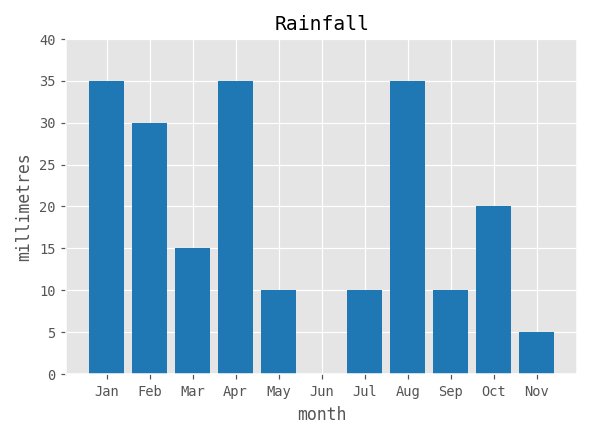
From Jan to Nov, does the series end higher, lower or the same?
lower
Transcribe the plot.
Title: Rainfall
x-axis: month, ticks Jan Feb Mar Apr May Jun Jul Aug Sep Oct Nov
y-axis: millimetres, ticks 0 5 10 15 20 25 30 35 40
Values:
35 30 15 35 10 0 10 35 10 20 5
